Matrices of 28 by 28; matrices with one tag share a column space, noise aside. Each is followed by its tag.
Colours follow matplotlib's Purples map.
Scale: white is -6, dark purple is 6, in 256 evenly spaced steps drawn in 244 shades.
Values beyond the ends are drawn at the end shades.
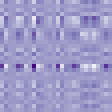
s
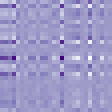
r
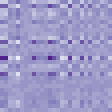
r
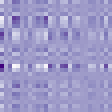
s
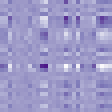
s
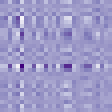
s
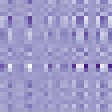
s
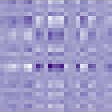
s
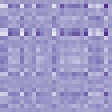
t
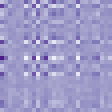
r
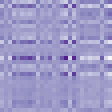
r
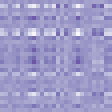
t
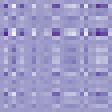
t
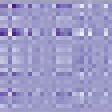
t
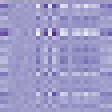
t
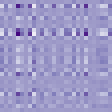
t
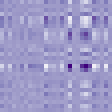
s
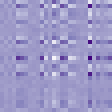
r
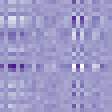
s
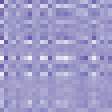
r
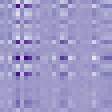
r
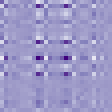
r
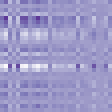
s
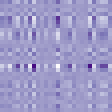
s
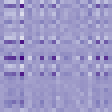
r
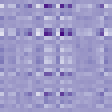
t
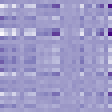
t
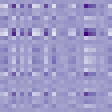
t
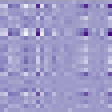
t
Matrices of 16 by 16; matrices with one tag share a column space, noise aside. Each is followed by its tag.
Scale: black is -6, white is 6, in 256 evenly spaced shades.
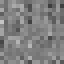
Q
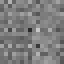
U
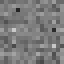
U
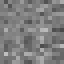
U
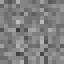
U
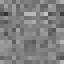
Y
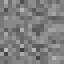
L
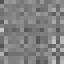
U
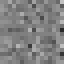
U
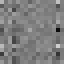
U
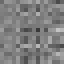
U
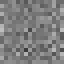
L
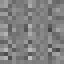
L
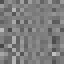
U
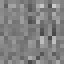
Q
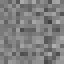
U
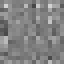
Q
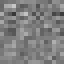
Y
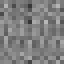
Q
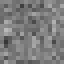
Q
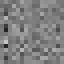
L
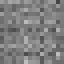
U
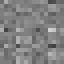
U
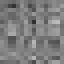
Q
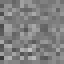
L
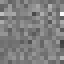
Y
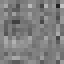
Q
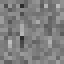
Q
